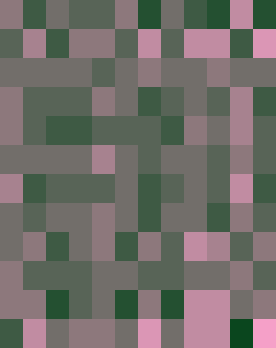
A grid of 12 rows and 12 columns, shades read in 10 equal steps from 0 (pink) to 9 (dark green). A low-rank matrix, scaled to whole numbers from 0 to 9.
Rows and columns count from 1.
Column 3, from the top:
5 7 5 6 7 5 6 5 7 6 8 5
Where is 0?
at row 12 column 12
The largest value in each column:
7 7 8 7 6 8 8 8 7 8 9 8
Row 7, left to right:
3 7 6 6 6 5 7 6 5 6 2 7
